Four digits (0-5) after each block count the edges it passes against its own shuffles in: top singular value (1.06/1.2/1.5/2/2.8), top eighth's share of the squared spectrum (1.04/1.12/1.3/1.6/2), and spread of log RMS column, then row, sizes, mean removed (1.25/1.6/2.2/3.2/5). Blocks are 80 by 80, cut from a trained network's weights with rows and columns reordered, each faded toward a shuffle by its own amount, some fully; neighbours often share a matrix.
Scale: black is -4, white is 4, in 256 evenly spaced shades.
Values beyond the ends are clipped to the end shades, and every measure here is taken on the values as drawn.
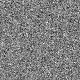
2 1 0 0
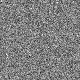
0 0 0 0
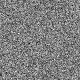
0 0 0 0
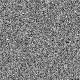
0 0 0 0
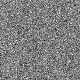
0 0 0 0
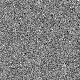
0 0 0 0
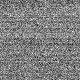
3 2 0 0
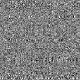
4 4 2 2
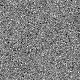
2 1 0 0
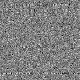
3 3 0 1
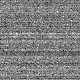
4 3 1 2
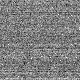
3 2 0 1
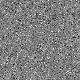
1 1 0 0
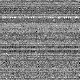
5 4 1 3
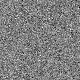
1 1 0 0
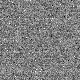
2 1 0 0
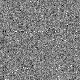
2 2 0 1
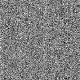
2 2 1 1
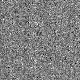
2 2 0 2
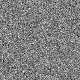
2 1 0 0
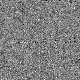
1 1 0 1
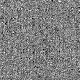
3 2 0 1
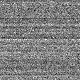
4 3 0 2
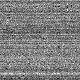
4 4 1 2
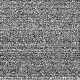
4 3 0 1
